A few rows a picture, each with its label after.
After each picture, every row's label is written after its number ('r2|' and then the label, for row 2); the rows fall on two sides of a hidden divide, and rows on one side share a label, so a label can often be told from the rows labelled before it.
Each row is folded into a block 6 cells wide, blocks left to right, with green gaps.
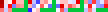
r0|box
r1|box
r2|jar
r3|jar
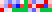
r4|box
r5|box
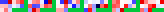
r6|jar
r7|jar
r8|jar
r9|jar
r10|box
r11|box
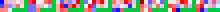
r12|jar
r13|box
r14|jar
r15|jar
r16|box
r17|box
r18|jar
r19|box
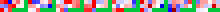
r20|box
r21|box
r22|jar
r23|jar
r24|box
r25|box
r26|jar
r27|jar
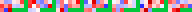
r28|box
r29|box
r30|jar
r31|jar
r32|box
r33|jar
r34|box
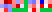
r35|jar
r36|jar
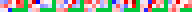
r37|jar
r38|box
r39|box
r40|box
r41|jar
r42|box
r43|jar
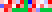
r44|jar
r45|jar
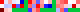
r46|box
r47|box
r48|jar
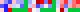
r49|box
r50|jar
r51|jar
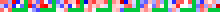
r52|box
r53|box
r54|jar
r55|jar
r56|jar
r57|jar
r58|jar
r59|jar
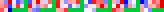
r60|jar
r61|jar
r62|box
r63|jar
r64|jar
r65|jar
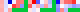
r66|box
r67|box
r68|jar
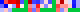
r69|jar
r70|box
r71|box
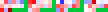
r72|box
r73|box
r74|jar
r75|jar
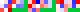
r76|box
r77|box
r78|box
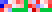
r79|jar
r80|jar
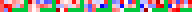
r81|box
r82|box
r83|box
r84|box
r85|jar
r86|jar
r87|box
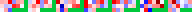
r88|jar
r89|jar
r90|box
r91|box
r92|box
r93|jar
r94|box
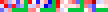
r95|box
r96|box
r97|box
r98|jar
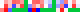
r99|jar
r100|jar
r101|jar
